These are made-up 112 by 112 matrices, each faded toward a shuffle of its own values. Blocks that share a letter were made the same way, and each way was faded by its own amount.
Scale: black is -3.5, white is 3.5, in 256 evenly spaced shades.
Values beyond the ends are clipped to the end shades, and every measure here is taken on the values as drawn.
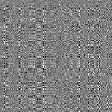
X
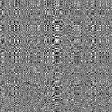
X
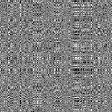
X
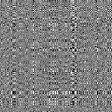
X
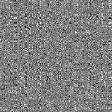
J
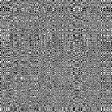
X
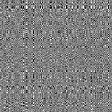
X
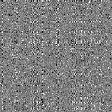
J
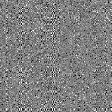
J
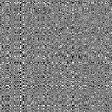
X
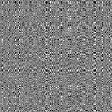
X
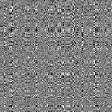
X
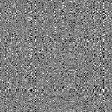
J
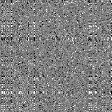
J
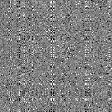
J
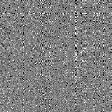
J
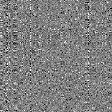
J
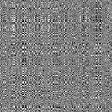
X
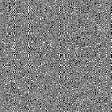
J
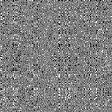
J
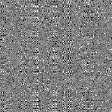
J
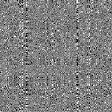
J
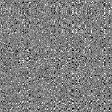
J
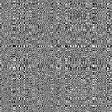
X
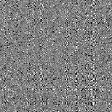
J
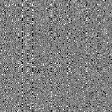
J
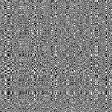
X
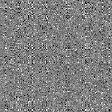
J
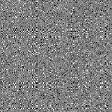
J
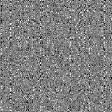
J
